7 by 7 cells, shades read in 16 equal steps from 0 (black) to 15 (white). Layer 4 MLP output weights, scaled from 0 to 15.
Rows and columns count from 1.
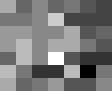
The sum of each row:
46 46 55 60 51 42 50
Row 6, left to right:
11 7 3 3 11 0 7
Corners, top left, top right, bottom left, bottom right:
10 4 10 8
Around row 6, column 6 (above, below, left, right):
3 5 11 7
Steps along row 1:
down up down up down down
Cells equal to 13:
0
